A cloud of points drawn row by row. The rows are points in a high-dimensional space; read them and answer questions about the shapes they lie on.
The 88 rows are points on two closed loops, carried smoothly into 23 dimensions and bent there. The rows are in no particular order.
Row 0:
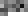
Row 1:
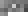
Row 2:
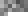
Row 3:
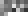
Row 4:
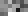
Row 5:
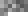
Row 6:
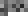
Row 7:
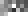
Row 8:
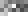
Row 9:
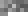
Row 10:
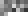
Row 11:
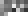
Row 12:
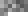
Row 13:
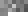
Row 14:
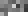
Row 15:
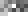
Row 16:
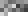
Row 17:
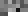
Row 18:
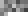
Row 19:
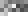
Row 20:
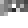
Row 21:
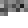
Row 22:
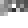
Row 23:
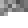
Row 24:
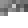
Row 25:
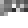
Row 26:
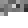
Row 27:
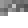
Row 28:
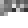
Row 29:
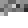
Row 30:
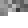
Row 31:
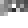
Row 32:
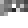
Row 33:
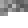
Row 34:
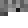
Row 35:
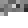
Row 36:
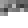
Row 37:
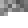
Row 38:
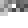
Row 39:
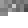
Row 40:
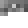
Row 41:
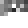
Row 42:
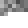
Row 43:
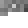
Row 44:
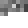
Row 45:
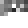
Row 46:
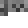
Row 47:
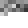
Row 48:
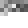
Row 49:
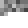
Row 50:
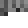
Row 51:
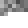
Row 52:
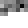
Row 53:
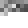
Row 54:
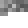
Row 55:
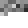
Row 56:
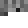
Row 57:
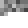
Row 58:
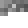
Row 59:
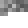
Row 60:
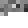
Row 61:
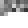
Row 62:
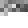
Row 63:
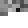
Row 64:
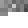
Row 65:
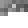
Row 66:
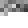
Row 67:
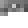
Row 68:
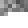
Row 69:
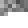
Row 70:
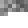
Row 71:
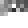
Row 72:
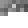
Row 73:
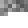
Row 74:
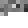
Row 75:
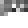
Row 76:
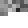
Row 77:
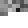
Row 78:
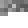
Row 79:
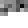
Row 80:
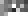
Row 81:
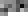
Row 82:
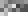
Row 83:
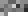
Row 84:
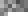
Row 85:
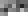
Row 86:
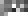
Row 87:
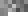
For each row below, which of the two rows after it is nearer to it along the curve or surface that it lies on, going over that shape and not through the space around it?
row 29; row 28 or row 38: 38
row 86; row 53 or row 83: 53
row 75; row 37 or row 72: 37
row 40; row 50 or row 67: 67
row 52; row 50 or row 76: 50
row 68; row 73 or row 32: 73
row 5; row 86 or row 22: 86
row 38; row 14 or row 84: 14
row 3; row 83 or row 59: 59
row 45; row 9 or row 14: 9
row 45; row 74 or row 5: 5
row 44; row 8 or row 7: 8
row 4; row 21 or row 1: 1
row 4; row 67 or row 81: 67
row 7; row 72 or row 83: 83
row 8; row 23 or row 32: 32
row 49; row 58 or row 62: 58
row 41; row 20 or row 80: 80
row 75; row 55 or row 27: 27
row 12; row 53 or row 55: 55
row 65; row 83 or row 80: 83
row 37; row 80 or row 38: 80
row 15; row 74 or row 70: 74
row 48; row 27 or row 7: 7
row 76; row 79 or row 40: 40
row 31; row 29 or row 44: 29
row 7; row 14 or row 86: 86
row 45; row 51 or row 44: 51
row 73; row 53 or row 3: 3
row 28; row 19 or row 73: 73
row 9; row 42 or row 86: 42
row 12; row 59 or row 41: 59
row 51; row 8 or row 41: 41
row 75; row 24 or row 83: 24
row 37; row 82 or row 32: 32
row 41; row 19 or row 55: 19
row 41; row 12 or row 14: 12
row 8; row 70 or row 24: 24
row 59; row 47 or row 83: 83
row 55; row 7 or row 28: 7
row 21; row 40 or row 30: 40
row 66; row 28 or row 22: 22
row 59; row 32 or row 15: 32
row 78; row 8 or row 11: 11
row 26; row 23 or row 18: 23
